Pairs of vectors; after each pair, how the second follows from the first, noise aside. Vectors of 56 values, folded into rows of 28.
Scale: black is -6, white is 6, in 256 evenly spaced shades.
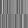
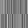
wrapped around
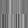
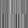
copied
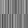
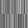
wrapped around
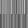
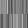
wrapped around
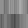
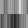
scaled up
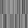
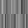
sign-scrambled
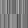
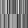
scaled up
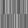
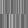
wrapped around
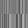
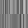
wrapped around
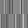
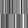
scaled up
